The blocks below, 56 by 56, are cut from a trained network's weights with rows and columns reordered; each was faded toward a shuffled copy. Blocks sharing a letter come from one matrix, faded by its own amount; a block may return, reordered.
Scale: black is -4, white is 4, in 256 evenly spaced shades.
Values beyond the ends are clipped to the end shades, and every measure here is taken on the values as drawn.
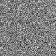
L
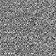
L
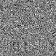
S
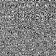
S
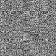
L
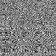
S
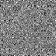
S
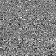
S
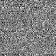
S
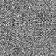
L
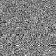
S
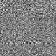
L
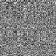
L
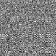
L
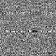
S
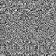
L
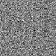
S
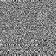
L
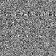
S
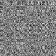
L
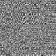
L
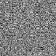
S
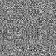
L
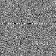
S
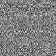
L
